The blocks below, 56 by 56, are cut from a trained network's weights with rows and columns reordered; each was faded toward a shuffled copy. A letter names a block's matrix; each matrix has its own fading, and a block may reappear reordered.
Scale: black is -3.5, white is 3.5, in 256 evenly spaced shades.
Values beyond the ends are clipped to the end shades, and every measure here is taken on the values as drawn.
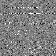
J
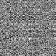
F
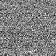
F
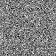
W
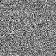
F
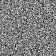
W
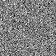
W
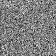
W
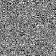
J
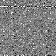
J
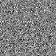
J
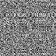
F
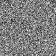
W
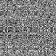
F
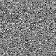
J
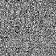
F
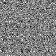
J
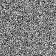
W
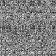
F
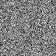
W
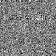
J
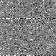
J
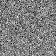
W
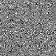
J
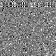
J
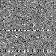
J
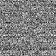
F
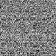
F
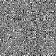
J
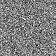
W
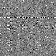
J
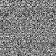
F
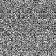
F
